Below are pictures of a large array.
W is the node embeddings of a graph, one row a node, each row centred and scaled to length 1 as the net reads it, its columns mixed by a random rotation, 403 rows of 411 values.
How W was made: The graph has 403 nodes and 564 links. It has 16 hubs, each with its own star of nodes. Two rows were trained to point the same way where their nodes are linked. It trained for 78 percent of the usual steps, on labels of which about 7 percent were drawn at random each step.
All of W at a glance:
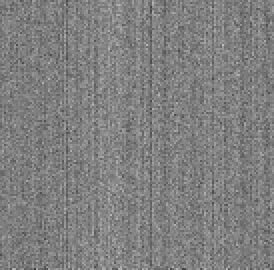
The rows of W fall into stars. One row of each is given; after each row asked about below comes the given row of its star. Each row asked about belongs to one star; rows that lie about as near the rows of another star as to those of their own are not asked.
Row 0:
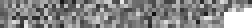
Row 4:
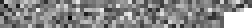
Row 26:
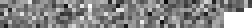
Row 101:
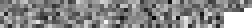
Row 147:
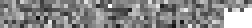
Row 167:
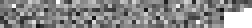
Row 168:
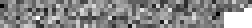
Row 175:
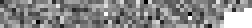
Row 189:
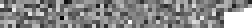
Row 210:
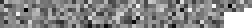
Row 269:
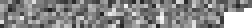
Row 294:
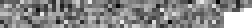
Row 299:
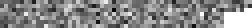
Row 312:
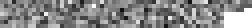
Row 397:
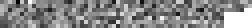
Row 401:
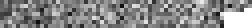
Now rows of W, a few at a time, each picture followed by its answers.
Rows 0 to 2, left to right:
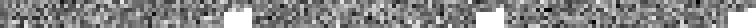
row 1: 168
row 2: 167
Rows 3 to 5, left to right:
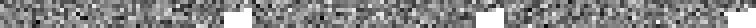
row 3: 168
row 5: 294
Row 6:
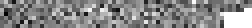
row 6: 401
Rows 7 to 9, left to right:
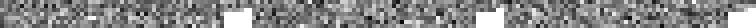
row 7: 294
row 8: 101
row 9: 0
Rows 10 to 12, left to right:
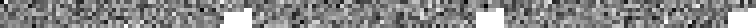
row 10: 175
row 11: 189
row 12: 269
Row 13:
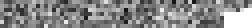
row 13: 269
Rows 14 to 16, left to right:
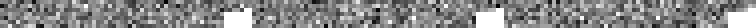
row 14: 299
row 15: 269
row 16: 168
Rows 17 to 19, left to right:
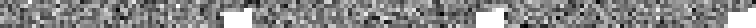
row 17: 401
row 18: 168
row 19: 147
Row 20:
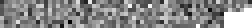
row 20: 168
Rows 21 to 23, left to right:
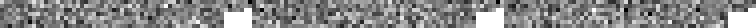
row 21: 401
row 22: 167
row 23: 189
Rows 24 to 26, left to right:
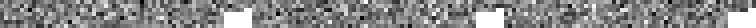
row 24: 168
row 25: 312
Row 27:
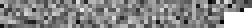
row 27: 401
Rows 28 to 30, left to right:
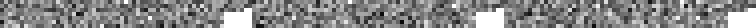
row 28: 167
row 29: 26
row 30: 312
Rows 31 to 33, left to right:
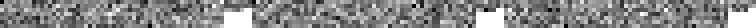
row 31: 175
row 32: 210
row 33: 210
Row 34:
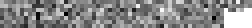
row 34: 4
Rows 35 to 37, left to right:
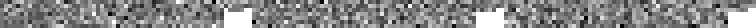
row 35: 397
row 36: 299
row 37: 189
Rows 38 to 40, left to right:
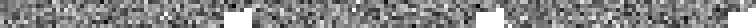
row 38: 189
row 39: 0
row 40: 147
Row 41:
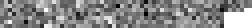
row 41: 101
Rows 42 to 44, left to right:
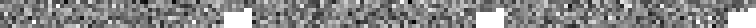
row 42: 175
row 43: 26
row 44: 101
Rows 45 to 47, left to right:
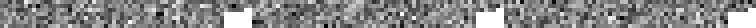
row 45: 189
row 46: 397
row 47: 101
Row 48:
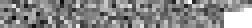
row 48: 0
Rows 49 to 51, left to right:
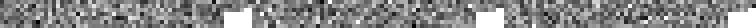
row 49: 168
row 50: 167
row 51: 397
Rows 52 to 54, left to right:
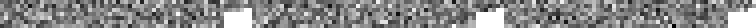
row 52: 294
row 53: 4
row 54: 397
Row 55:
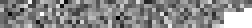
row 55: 175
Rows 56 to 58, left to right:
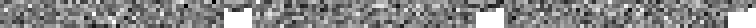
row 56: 210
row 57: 4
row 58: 269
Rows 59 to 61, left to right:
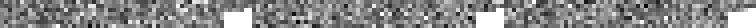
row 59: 312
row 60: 299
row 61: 397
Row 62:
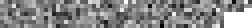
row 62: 26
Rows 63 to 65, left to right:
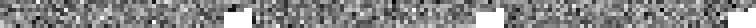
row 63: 147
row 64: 294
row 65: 401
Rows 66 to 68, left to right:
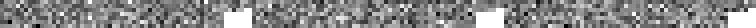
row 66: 294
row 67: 294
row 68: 299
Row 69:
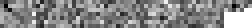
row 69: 189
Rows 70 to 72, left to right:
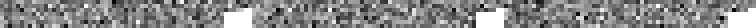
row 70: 269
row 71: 210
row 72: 299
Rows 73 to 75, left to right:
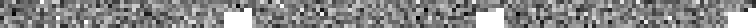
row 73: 101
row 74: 4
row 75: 175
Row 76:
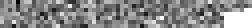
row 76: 397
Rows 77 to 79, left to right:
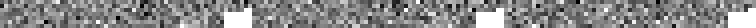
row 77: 101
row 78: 101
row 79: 397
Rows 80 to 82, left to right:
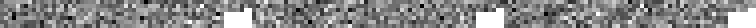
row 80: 26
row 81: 167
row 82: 397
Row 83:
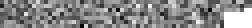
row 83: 401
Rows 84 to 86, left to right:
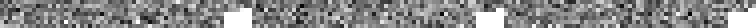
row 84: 269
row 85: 189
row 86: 101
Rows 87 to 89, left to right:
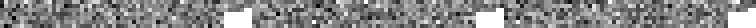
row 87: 26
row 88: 26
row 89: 0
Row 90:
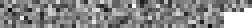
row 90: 101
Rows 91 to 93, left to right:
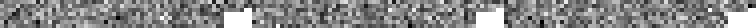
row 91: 168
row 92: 167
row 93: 175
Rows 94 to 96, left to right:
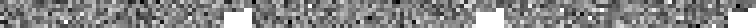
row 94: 175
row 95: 175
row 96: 189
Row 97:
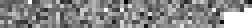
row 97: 401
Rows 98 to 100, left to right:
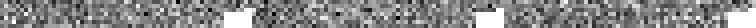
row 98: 294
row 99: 299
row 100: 312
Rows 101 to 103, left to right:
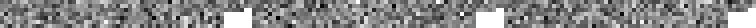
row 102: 0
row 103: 312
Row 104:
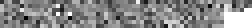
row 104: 175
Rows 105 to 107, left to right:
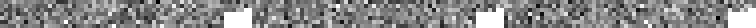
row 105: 269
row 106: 299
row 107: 294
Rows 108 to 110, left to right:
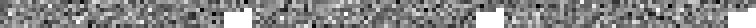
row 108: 167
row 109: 210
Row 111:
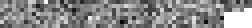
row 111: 269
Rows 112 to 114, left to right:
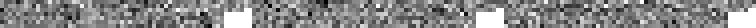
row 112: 26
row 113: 0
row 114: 167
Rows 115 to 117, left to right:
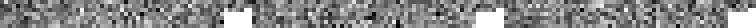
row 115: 401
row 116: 175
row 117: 401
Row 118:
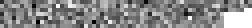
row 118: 175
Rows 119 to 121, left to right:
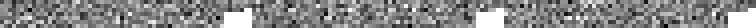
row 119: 299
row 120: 4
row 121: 167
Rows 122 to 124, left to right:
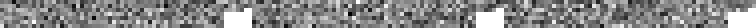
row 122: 0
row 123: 210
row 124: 312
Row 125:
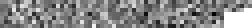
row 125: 4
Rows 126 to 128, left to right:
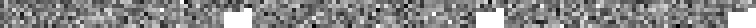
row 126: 294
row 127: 101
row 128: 168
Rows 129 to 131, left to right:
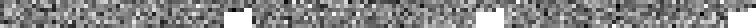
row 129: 210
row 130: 175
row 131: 397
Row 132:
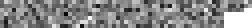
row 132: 26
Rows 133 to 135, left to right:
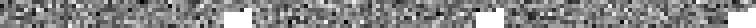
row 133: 26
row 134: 101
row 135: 401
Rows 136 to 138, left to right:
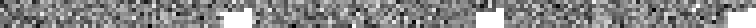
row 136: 175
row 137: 26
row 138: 4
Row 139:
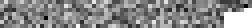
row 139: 269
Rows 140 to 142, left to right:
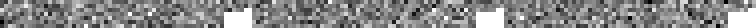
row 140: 299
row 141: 312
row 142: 269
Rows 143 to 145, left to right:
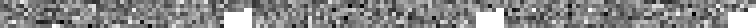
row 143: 312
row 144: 189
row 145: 26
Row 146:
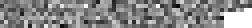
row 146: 299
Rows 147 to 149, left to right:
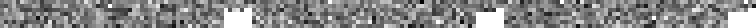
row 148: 210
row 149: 397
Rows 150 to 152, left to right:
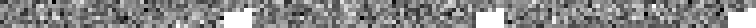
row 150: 299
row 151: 397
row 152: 168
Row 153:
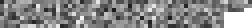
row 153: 26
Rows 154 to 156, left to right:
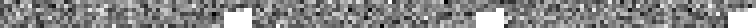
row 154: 4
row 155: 167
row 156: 269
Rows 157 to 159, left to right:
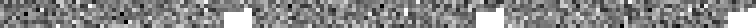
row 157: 312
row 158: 189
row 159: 147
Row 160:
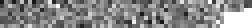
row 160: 175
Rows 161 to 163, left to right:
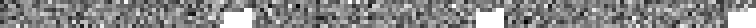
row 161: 175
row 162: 26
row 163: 294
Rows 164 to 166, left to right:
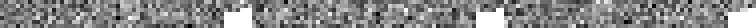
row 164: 168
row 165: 189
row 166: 269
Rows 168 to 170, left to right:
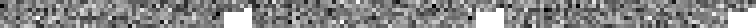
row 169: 175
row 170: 210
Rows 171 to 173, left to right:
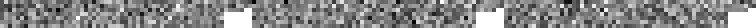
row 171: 312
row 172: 175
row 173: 0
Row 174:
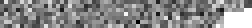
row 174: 175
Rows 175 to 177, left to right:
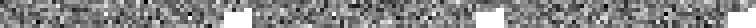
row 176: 312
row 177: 147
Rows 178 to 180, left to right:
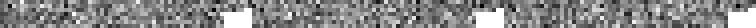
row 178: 26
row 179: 401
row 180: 189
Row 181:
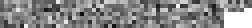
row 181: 167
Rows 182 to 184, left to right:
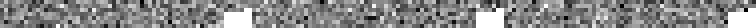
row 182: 147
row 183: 101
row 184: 101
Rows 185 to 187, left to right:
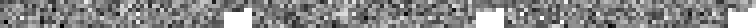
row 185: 210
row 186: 397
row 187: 210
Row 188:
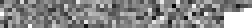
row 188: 397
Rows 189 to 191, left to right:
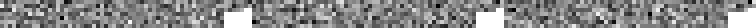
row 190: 210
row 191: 189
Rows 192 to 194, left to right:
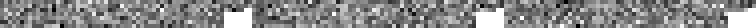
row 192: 210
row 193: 401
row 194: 269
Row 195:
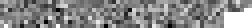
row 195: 147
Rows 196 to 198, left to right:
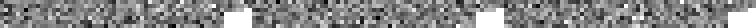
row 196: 147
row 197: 0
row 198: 168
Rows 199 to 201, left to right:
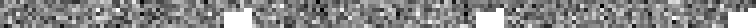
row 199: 101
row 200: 4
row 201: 189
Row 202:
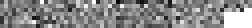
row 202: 101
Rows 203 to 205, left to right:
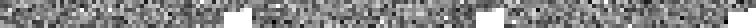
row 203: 168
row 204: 168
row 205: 101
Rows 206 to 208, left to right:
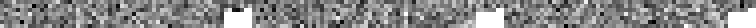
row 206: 210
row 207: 189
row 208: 101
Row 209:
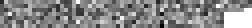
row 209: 167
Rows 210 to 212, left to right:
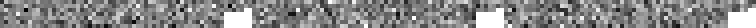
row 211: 397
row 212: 147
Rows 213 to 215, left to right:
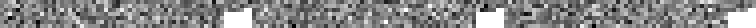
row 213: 168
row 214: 189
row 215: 312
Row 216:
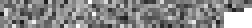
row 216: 210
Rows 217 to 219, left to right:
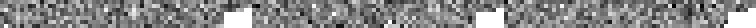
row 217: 147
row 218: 312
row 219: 175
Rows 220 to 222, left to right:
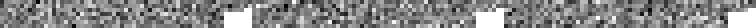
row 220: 168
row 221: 294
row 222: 101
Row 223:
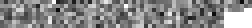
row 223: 0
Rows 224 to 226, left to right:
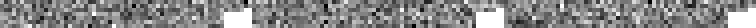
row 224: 312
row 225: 167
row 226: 168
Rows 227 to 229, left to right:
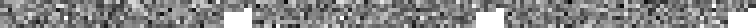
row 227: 147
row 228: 167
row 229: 101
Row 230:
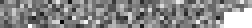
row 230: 397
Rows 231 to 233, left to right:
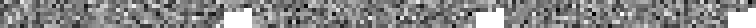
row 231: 4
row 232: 147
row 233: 210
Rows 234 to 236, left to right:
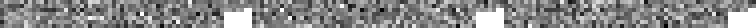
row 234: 167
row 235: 312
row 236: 167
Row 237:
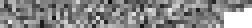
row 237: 189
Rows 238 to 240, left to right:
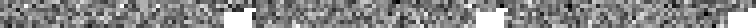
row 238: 210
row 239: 175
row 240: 26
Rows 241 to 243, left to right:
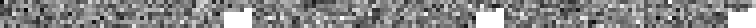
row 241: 26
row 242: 269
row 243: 4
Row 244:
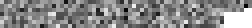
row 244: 269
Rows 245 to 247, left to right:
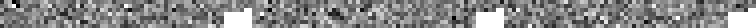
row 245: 0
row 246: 210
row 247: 189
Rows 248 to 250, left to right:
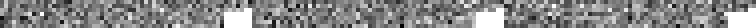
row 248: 294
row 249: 175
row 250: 401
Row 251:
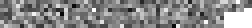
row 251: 147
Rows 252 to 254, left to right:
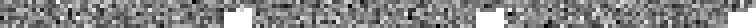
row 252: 167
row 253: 189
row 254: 147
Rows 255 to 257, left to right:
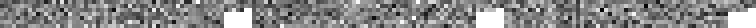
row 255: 312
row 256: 397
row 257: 0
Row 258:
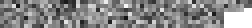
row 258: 0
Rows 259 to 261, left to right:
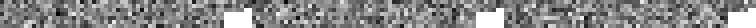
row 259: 0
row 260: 175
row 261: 299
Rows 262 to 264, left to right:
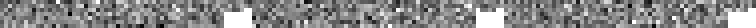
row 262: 167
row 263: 175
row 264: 312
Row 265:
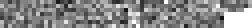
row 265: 269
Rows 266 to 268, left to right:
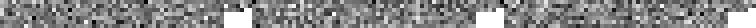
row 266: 101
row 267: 175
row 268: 101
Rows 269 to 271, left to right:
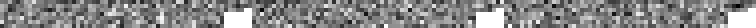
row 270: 299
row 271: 189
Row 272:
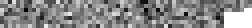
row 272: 101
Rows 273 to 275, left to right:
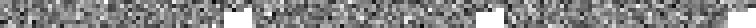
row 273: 210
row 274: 26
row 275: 175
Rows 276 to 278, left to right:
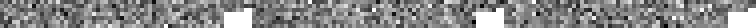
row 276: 397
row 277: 401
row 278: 167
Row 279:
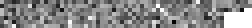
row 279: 299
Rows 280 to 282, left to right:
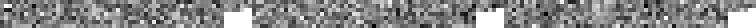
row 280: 294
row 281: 4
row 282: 397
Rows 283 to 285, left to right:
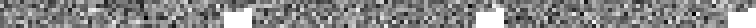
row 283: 189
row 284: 294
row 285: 175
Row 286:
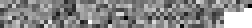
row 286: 0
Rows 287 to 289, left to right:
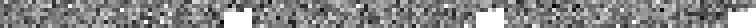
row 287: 401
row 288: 4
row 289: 4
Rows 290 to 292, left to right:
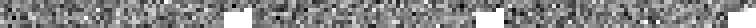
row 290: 189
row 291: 401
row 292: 294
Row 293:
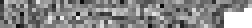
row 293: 168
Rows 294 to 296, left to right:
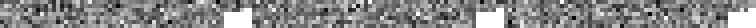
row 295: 167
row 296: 397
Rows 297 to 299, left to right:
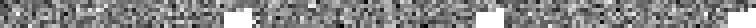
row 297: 4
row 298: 147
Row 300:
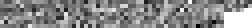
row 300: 269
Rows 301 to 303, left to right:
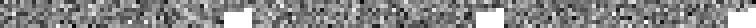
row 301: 312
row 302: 4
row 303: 294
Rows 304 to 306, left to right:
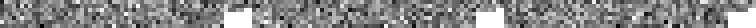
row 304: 4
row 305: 167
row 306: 168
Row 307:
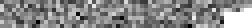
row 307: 168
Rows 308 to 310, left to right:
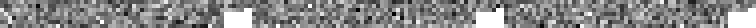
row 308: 189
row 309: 175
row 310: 168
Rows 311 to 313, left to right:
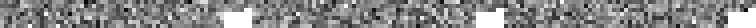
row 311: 312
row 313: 401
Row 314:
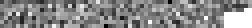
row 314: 210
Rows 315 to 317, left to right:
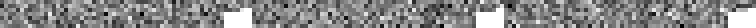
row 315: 168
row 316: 168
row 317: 189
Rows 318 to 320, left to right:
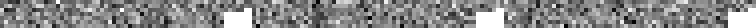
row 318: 401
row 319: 26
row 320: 210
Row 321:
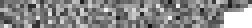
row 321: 168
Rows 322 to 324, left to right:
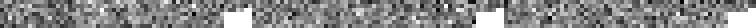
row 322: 4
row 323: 269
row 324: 175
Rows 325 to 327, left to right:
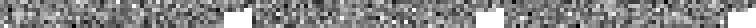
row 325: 147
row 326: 294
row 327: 269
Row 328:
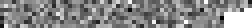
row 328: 294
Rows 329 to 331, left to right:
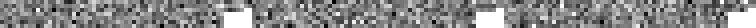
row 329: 167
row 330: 168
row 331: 168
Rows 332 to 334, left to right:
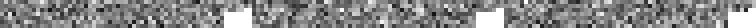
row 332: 167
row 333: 4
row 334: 397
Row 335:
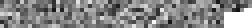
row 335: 210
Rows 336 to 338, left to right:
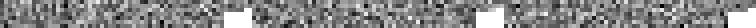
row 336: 26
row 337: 168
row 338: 189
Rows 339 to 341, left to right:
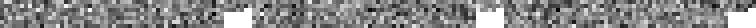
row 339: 4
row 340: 397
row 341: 189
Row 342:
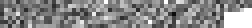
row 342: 210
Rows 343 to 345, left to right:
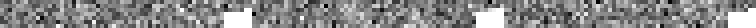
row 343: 312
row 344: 269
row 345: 312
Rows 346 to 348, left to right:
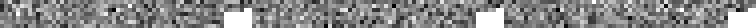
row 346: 4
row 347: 269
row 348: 210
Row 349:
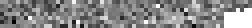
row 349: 299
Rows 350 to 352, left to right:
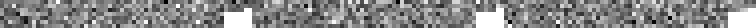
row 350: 401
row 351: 26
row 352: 147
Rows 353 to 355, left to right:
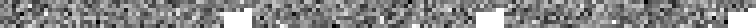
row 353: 299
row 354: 397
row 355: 101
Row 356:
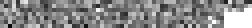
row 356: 189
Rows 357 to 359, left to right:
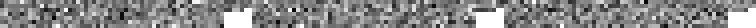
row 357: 312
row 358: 101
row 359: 167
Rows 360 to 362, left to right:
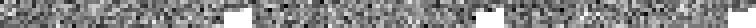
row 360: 397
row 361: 168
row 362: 312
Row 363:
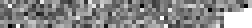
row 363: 397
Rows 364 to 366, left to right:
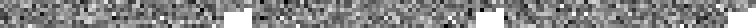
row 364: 397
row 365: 299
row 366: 175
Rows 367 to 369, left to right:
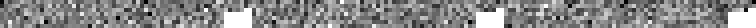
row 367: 175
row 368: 210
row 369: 401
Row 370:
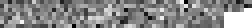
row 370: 269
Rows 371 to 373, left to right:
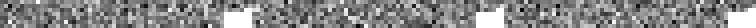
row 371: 189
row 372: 210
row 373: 168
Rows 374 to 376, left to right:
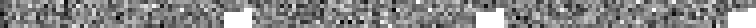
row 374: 26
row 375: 189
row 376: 26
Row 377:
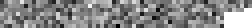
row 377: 167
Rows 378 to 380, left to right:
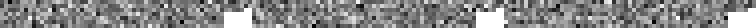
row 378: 210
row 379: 210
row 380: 269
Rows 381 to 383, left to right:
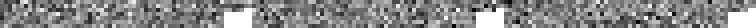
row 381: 4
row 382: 299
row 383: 299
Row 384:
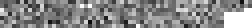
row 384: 312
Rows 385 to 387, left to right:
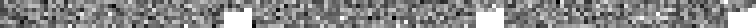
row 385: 401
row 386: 294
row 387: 168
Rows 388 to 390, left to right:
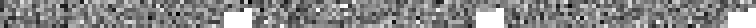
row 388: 26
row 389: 312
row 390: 26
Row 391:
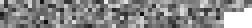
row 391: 147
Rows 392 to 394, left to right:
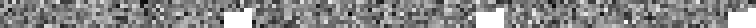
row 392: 101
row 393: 401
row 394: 189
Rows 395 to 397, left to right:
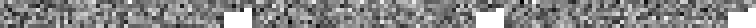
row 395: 189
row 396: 4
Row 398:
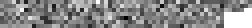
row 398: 210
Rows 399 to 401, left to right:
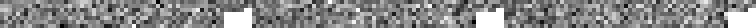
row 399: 210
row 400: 401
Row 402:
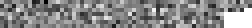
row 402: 299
